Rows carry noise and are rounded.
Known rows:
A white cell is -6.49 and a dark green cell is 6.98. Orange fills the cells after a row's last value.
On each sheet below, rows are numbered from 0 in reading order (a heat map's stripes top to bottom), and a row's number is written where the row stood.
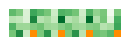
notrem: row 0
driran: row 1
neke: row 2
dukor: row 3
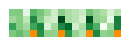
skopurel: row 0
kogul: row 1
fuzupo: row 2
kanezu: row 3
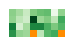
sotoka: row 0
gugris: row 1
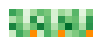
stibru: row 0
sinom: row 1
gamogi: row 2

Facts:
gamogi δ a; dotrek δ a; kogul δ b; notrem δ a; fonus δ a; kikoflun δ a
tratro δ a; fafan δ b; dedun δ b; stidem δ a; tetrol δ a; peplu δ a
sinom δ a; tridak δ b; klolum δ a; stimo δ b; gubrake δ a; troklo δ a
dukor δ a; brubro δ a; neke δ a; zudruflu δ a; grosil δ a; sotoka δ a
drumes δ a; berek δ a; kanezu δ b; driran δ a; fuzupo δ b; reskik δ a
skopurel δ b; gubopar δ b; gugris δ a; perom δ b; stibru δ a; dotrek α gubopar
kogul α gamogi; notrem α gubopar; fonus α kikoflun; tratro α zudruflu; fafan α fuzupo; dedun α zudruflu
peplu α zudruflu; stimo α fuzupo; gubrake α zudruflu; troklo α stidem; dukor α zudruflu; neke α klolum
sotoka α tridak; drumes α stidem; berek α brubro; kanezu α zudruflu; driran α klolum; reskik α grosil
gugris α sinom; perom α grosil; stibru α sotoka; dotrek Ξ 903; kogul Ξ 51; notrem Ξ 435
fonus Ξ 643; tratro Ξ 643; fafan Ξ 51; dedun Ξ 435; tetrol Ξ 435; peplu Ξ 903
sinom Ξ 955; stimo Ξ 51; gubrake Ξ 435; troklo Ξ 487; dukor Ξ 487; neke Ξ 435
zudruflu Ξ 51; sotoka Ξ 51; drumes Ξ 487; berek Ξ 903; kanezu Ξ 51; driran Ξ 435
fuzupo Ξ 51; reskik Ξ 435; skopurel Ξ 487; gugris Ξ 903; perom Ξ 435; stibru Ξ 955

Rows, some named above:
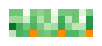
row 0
dotrek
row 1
dukor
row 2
tratro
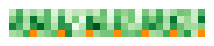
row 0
grosil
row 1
klolum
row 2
zudruflu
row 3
gubopar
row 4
dukor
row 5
grosil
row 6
tetrol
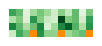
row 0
stibru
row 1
kogul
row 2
stidem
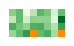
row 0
peplu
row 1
fonus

